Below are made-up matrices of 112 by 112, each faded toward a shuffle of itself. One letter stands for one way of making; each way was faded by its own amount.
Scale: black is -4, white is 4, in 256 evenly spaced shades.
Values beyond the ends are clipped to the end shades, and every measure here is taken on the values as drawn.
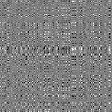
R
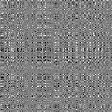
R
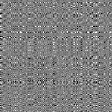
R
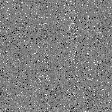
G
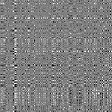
R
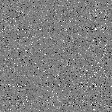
G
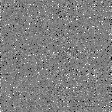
G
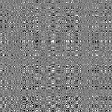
R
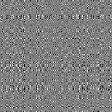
R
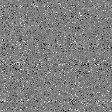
G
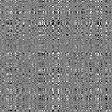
R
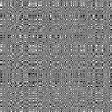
R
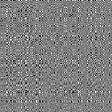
R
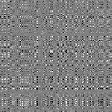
R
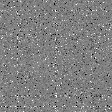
G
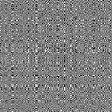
R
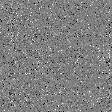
G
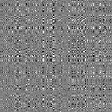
R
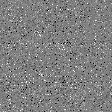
G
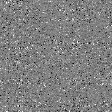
G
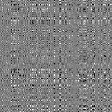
R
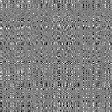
R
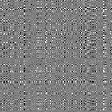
R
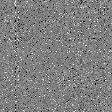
G
